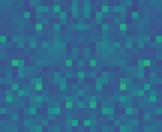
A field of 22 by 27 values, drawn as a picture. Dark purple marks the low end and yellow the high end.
Odd rows or columns: none. Grain: fine. Seam: none. Histogram: skewed, a long tail of high values. Mirror symmetry: left to right.
